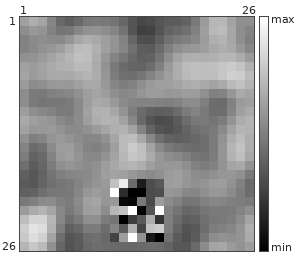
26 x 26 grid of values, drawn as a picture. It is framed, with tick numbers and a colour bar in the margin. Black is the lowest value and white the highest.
The texture is blotchy. Neither half mirrors the other. In the bottom middle lies a patch that is rougher than the rest. Values change most from cell to cell in the bottom middle.
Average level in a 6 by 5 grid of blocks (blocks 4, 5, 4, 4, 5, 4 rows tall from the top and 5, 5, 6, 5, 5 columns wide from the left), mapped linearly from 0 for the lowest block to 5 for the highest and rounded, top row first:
33024
34245
33213
23414
13122
51103
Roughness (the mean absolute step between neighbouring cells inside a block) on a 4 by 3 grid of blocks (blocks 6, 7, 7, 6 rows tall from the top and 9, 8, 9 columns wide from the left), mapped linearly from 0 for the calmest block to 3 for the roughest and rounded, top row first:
000 / 000 / 010 / 030
